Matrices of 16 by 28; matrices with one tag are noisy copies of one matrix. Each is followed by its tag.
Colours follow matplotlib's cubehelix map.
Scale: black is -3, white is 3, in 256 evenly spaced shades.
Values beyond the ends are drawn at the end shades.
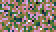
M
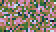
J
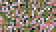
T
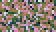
M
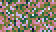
T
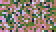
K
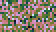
T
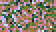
K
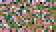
K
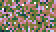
J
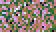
K
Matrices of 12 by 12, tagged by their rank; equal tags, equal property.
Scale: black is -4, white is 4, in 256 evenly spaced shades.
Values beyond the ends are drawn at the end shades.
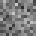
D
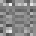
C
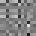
C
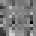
C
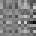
C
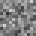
D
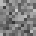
D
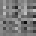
C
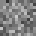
D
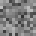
D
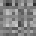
C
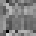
C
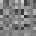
C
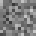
D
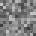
D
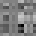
C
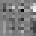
C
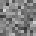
D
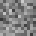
D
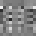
C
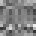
C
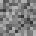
D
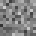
D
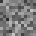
D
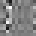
C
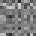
C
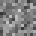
D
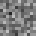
D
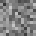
D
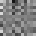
C
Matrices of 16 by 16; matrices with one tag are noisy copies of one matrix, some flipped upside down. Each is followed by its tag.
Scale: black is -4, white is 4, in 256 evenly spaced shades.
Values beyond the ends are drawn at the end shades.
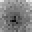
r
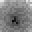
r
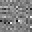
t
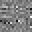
t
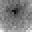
r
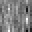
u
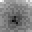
r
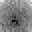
r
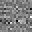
t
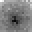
r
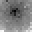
r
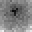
r
